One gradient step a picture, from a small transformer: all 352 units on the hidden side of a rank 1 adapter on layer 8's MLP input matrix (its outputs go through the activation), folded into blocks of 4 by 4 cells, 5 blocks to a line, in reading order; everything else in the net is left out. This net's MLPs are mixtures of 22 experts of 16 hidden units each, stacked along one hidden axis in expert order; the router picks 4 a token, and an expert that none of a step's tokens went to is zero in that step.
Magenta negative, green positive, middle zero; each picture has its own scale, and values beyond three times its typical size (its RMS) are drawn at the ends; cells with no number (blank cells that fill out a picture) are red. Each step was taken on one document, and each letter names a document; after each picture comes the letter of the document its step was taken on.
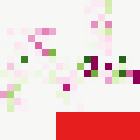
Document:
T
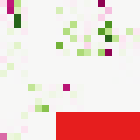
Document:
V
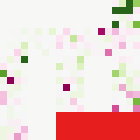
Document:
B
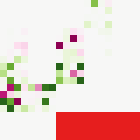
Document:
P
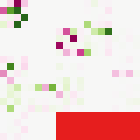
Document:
V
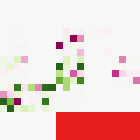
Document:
P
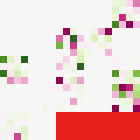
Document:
B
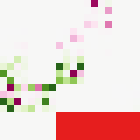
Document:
P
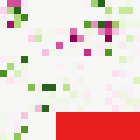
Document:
V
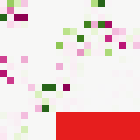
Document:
V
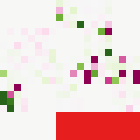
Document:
T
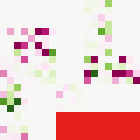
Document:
T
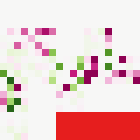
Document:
T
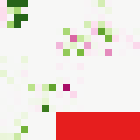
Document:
V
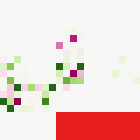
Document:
P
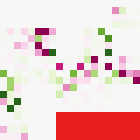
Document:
T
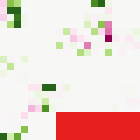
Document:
V
